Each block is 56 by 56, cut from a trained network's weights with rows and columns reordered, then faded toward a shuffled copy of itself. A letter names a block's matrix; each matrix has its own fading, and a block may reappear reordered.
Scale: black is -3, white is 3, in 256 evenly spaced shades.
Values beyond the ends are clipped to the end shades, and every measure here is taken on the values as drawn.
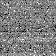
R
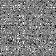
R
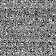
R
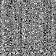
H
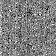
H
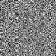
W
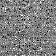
R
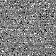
R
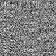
W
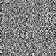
W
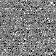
R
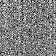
H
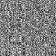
W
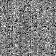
H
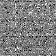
R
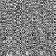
W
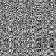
W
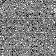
R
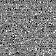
R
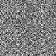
W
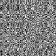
W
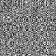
W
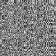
W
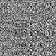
W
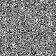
H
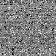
R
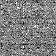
R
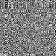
W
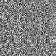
W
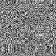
W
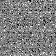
R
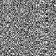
W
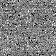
R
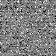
R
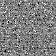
R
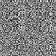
W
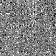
H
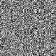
W
